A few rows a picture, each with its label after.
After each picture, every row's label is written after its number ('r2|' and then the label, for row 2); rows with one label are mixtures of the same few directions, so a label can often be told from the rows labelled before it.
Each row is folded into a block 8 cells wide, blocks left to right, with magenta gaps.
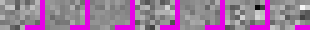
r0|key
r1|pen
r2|key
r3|key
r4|pen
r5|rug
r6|rug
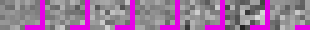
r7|key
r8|key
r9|rug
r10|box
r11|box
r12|rug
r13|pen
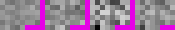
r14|key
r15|key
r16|box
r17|box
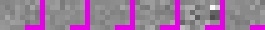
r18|pen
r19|key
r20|rug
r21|key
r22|rug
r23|pen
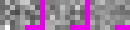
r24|box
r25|pen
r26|key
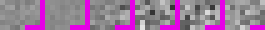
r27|key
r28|pen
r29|rug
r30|box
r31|pen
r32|rug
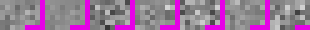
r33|pen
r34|pen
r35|rug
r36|rug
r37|box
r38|key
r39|pen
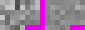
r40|key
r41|rug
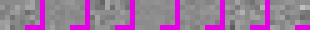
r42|pen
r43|box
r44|key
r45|box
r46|key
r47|box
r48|rug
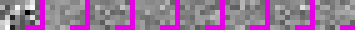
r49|pen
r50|rug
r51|rug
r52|pen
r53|rug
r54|key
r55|rug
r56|key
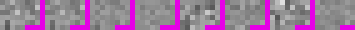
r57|box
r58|box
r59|box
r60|rug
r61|pen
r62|key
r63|key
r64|box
